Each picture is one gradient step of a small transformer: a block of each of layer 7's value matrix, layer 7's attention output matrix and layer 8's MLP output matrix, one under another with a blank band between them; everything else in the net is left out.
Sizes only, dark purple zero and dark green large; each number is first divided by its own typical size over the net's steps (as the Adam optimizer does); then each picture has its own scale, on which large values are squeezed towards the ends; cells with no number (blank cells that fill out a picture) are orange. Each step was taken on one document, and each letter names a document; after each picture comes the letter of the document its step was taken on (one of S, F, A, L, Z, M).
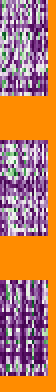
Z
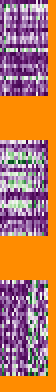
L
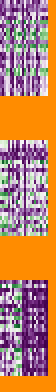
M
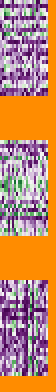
M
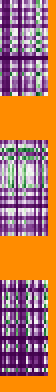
Z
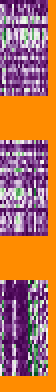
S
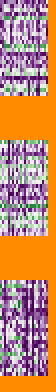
M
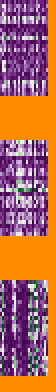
S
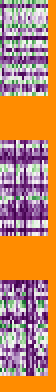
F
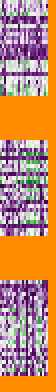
F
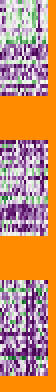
F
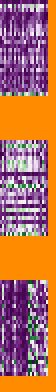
S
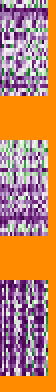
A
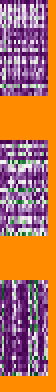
S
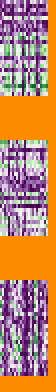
M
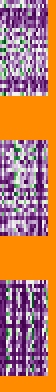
Z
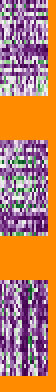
L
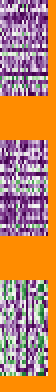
F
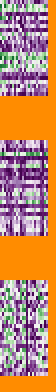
F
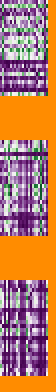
A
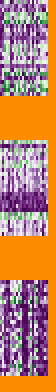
M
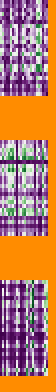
Z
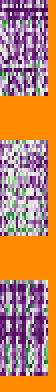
A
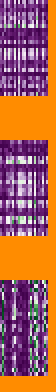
S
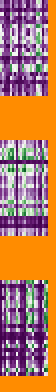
A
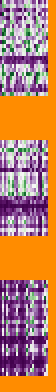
Z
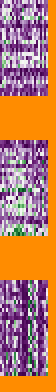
L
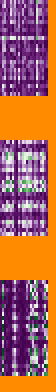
S
